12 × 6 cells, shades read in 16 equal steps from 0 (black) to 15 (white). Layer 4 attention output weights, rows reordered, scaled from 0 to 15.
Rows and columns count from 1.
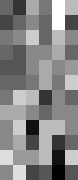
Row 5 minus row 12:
-3 -8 4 5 8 4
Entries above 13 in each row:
1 1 0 0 0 0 0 0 0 0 0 0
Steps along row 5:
same up up down up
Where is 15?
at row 1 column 5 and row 2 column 5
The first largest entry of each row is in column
5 5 3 5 4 6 2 1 2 4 1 2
